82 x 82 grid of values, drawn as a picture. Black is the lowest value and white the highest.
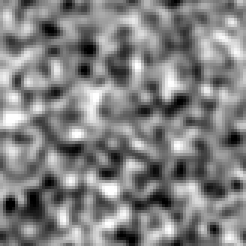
Odd rows or columns: none. Grain: blotchy. Mirror symmetry: none. Slope: none. Histogram: bell-shaped. Ninth with the lowest average: bottom left. Average level on the scale: 50%.
